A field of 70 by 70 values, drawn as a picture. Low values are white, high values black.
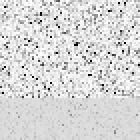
The texture is fine-grained noise. No row or column stands out. The halves do not mirror each other. A horizontal seam about 70% of the way down splits the table, and the bottom part is calmer.
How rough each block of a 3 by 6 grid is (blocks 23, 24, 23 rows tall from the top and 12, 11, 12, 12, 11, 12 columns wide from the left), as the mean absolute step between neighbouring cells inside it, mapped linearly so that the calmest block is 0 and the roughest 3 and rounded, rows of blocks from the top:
2 3 3 2 2 3 | 2 3 2 2 3 2 | 0 0 0 0 0 0
